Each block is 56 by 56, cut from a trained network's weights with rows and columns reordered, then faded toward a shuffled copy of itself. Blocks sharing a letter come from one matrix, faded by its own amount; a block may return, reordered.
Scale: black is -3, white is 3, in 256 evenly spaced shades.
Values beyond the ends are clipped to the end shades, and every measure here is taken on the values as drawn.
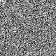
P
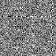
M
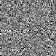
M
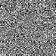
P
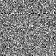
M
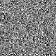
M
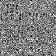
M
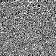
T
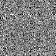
M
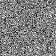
P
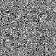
M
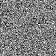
T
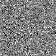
T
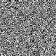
P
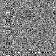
M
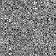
M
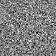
T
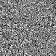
P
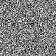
P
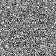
P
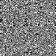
M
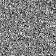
T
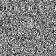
P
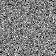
T
